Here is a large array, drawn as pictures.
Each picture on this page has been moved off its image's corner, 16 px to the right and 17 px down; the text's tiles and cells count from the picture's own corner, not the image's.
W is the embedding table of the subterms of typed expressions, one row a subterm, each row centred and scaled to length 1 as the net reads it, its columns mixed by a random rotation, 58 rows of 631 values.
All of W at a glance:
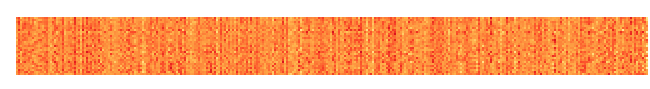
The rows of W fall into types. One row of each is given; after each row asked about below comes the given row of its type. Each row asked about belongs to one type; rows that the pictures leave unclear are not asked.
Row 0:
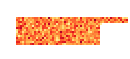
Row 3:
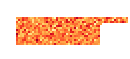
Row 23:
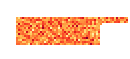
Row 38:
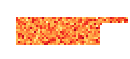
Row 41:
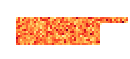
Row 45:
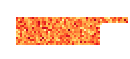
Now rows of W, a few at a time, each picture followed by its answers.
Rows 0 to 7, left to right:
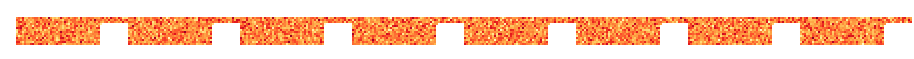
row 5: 45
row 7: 45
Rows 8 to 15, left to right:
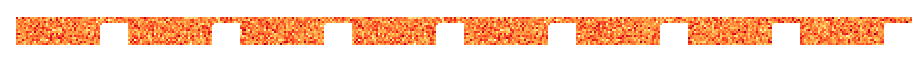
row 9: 38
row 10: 0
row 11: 38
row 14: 41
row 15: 41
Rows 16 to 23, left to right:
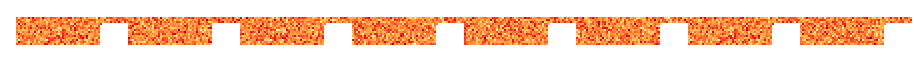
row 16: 38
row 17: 41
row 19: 38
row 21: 45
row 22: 38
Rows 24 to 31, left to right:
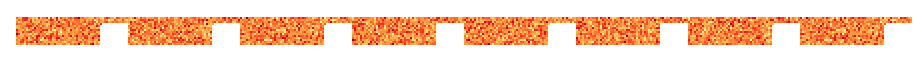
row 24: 3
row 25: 23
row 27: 41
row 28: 0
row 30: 23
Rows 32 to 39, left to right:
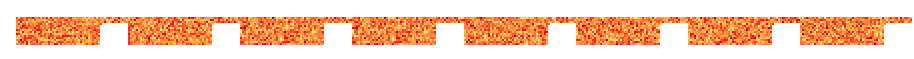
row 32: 3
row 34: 0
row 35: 0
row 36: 38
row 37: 23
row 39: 23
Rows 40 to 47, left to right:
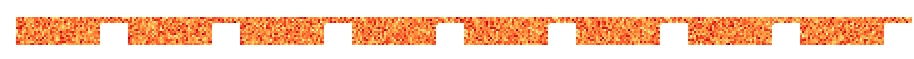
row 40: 0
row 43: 45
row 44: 45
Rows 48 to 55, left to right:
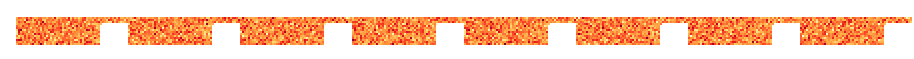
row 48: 0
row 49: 23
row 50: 0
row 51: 41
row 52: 0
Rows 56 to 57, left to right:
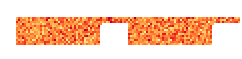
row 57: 3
